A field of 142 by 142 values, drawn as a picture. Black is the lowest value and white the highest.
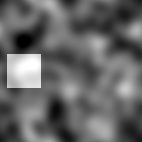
Ninth with the highest average: middle left. Average level on the scale: 40%. Slope: none. Odd patch: higher, in the middle left. Roughest part: middle left.
